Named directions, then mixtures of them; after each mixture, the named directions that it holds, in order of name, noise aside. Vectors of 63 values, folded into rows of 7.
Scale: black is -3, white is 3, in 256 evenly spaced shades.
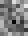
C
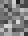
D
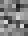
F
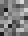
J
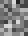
D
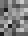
J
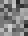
D, F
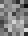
C, D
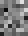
J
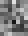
C, D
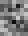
C, F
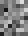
J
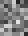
D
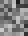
D, F
